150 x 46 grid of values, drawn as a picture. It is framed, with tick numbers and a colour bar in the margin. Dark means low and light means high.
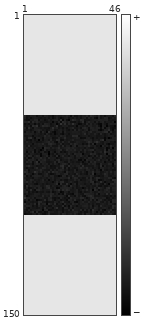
It is made of 3 by 1 panels. Panel 1,1: very high, flat. Panel 2,1: very low, fine-grained, faint in contrast. Panel 3,1: very high, flat.
